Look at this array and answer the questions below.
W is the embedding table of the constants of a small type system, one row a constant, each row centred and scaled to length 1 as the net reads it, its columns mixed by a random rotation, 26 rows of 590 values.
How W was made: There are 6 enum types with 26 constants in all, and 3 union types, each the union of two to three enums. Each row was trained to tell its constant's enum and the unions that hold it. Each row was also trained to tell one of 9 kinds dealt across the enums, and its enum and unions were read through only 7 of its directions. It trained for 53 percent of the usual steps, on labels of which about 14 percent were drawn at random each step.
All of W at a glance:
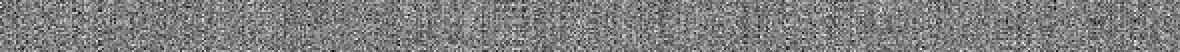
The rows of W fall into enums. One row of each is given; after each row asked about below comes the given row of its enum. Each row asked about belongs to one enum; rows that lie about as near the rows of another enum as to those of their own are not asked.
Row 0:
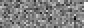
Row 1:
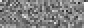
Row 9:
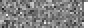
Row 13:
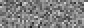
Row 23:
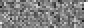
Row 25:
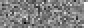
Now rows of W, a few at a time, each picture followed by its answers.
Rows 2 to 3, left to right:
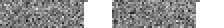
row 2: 23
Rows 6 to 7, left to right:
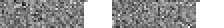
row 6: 23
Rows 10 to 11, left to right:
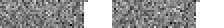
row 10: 23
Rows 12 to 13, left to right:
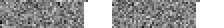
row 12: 25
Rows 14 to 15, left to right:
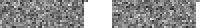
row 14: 9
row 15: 25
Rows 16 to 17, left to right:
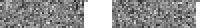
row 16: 23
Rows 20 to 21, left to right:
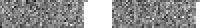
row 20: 25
